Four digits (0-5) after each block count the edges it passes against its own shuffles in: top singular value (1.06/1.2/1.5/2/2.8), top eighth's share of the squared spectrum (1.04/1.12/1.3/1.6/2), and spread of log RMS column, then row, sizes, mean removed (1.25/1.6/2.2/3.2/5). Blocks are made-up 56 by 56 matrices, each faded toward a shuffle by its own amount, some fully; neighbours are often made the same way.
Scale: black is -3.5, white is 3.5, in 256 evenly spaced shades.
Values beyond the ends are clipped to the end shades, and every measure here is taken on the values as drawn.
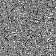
1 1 0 0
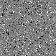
1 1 0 0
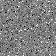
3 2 0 0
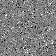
0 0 0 0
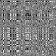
5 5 3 3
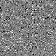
3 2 0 0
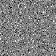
3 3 1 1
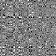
4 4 2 2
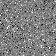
0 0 0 0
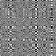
5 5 4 3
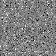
3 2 1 0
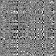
4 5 3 2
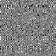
4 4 2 2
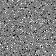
0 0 0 0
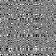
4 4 3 3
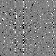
4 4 2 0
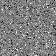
1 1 0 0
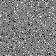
1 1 0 0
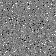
0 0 0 0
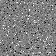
1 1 0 0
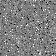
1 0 0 0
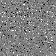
3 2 0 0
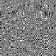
4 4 2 2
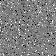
2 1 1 0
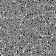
1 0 0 0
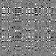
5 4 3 3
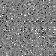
3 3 1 1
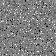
0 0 0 0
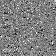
1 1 0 0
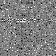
3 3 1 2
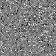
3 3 1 1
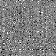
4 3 1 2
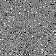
3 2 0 1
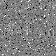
2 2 0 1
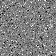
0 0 0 0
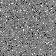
1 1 0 0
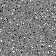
0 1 0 0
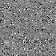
3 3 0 1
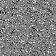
3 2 1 1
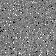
2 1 0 0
